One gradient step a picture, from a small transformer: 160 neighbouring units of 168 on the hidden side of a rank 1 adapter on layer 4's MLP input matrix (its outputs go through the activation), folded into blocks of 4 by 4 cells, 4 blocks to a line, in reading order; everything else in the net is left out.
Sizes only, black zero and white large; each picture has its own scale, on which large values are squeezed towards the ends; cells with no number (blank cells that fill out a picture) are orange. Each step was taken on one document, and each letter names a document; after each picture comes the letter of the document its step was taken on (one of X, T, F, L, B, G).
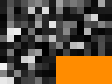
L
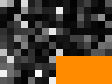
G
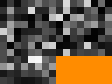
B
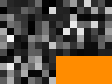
B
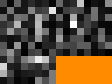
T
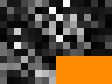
T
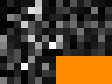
B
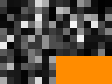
B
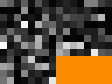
G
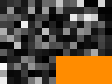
L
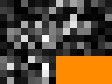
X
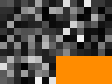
T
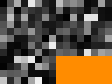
L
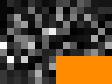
G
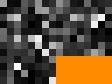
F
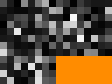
T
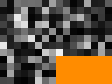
F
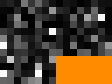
G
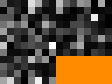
L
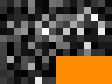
L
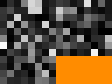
F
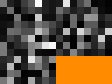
B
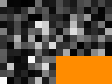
B
